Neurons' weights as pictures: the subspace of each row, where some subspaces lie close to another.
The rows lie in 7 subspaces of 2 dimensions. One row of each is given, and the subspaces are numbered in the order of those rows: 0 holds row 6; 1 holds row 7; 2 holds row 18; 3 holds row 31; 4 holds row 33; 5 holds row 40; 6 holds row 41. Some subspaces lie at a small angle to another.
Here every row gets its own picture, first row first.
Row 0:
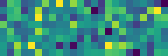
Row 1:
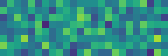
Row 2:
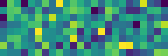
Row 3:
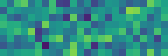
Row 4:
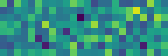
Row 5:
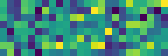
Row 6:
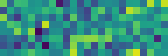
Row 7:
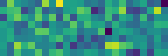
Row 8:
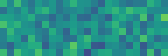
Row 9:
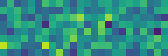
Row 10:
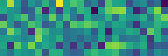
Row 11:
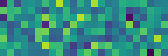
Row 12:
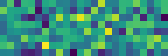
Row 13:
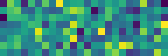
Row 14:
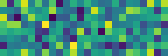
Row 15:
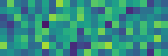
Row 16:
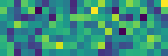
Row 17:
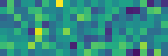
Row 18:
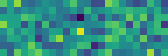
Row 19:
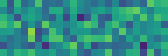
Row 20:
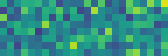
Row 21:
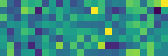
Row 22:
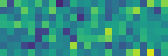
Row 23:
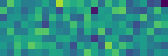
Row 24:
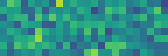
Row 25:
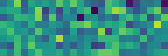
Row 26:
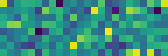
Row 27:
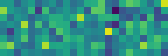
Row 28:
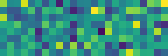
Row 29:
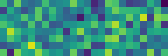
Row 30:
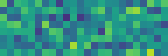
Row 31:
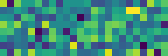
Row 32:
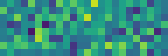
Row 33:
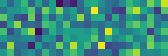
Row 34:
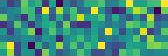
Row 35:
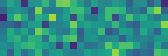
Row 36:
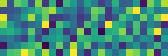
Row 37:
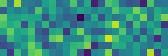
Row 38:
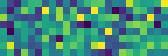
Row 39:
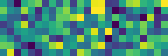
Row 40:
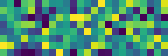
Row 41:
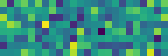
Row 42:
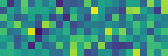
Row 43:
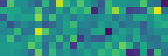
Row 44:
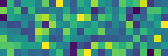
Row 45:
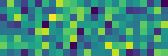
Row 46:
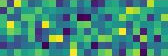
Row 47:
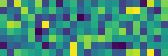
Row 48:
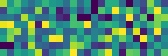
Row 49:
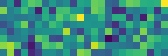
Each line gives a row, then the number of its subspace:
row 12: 5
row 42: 4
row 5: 1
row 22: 3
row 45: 6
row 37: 2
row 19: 3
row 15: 6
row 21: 1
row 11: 2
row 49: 2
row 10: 4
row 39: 2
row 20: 0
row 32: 4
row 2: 5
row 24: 4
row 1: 6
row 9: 5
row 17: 3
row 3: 0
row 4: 3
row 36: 5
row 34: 4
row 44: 2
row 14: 6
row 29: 2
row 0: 1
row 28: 5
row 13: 5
